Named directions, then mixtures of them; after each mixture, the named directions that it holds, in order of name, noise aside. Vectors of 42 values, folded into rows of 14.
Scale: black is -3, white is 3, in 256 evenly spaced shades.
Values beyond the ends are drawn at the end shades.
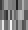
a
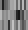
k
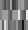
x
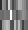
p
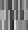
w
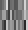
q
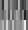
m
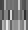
m, p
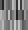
a, k, w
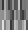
m, w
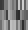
a, k, p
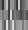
k, m, q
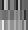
a, m, w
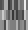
q, w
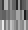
a, m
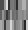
a, q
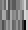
m, q, x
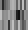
k
